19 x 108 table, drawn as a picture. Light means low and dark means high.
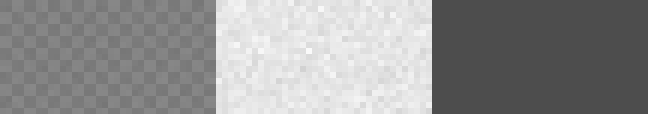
The table splits into one row of 3 panels. Panel 1,1: middling, checkered, faint in contrast. Panel 1,2: very low, fine-grained, faint in contrast. Panel 1,3: high, flat.
